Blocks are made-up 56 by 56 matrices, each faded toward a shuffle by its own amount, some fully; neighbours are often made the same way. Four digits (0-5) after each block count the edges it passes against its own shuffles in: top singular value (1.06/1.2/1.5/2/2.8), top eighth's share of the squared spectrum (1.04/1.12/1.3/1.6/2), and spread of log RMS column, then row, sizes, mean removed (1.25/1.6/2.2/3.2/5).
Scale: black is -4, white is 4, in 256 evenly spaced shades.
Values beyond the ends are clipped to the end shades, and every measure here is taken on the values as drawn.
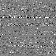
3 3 0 3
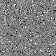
1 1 0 1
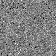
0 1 0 0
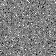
0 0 0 0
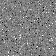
0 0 0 0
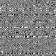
3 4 1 3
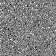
2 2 0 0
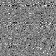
3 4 1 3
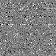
3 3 0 2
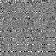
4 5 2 3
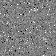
1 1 0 0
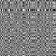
5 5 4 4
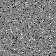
2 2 0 0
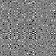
4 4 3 2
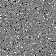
1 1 0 0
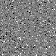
3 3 0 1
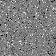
1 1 0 0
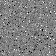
2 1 0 0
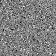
2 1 0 0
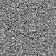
3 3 1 1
